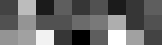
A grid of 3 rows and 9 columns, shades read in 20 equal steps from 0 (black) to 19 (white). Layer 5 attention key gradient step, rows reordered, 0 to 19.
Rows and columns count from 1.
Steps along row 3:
up up down down up up down down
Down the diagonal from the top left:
5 11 18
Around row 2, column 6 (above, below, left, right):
6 7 8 13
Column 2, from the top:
14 11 12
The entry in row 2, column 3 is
6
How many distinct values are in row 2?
6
